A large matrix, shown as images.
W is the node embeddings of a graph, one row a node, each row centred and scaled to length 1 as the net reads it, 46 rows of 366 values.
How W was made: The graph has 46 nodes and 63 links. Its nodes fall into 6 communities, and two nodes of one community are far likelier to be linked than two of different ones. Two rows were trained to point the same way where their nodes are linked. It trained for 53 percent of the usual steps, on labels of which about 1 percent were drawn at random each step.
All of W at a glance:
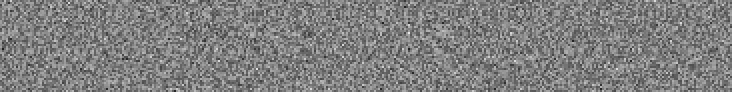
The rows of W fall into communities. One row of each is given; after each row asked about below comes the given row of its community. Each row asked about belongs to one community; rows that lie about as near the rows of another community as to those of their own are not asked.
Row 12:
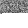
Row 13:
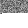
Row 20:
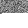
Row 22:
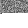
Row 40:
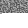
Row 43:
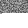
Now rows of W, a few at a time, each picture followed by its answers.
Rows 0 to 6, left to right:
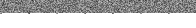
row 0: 13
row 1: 12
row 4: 20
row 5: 40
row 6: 40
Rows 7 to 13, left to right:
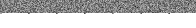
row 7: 40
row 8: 20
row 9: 22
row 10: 20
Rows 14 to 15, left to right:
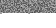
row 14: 40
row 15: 40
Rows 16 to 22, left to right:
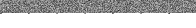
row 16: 12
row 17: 12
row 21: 43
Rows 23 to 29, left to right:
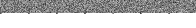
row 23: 20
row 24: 12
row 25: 12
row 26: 12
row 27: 40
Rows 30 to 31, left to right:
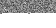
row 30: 13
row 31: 40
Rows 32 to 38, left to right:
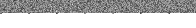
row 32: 22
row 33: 22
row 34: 43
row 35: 40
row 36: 43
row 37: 20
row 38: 12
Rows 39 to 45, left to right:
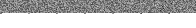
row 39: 43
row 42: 13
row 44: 22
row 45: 13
